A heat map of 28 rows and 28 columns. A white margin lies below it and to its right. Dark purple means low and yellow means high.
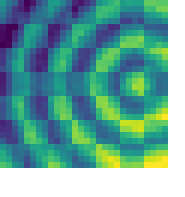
Concentric rings centre on the middle right. The bottom right is the ninth with the highest average. On average the colour sits 50% of the way up the scale. The top left is the ninth with the lowest average. No lone cell stands out from its neighbours. Values rise toward the bottom right. No row or column stands out.
